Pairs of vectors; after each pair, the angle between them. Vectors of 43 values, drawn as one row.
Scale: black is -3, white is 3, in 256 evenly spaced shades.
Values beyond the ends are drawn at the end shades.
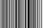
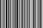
orthogonal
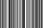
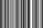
orthogonal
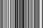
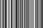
orthogonal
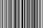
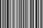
partly opposed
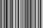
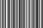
nearly opposite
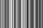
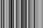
nearly opposite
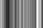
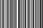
orthogonal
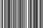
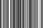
orthogonal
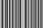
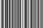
nearly parallel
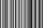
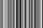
orthogonal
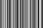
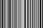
orthogonal
